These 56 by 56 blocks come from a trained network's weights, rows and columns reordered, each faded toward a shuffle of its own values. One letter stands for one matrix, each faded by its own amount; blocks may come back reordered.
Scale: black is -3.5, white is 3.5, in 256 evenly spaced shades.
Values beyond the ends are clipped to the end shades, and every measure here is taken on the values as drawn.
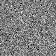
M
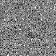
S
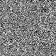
M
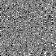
S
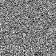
M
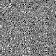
S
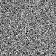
M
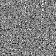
S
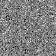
S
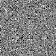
S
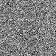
M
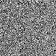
M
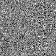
S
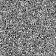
M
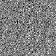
S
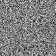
M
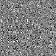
S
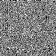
M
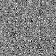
S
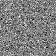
M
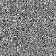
S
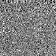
S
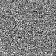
M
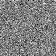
M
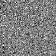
S
